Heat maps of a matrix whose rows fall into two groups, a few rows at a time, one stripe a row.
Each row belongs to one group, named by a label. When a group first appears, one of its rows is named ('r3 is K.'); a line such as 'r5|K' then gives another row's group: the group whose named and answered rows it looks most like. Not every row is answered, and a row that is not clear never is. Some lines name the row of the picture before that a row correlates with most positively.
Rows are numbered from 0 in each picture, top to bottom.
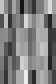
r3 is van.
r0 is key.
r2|van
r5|van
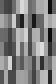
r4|key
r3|van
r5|van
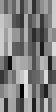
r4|van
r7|key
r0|key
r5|van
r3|key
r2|key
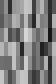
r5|van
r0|van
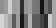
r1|key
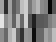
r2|key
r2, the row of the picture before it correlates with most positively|0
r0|van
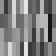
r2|van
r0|van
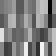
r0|van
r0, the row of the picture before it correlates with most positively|1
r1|van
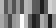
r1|van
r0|key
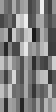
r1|van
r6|key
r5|van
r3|van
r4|key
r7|key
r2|van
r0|van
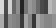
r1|key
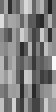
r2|van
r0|van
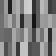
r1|key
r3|van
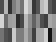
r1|key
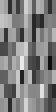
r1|key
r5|key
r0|van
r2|key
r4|van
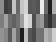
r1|van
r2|key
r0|van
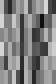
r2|key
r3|key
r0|van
